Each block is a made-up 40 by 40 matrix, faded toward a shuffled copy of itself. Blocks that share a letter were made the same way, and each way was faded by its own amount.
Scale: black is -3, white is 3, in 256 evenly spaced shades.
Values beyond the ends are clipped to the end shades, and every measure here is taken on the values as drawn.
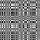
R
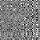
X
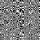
X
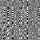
X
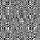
X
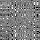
X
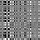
R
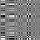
R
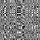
X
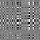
R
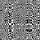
X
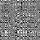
X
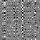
X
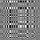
R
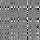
R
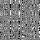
X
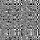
X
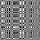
R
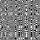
X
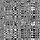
X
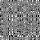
X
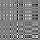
R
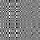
R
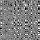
X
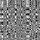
X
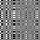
R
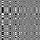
R
